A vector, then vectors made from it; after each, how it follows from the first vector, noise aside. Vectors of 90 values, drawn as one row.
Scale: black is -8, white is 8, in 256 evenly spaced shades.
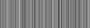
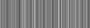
negated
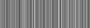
negated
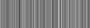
negated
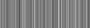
negated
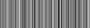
scaled up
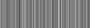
negated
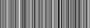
scaled up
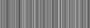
negated
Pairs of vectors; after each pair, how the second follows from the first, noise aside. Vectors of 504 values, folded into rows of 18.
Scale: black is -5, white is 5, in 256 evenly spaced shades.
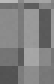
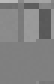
partly zeroed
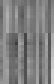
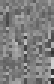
sign-scrambled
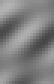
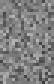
shuffled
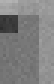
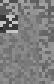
sign-scrambled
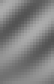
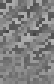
sign-scrambled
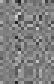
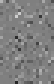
partly zeroed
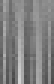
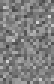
shuffled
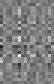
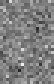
shuffled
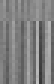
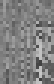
sign-scrambled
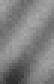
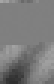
partly zeroed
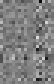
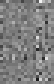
sign-scrambled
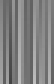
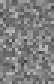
shuffled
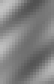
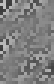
sign-scrambled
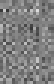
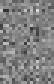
sign-scrambled
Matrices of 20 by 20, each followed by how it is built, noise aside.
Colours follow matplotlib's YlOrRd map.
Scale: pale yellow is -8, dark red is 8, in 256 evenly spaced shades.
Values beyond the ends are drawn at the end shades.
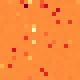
sparse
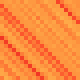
Toeplitz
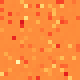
sparse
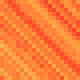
Toeplitz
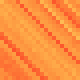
Toeplitz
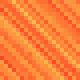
Toeplitz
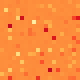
sparse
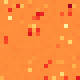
sparse
